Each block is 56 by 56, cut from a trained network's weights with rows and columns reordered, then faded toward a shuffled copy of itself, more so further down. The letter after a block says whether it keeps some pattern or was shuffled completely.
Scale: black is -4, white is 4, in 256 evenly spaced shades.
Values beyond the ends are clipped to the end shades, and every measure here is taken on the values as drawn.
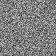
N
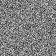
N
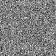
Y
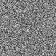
Y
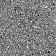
N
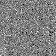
Y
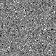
Y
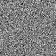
Y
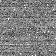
Y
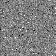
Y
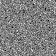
N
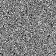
N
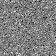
N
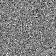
N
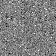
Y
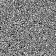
N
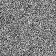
N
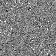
N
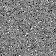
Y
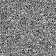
N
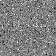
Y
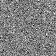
N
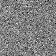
Y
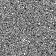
N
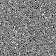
N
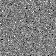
N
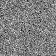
N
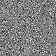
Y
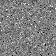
N
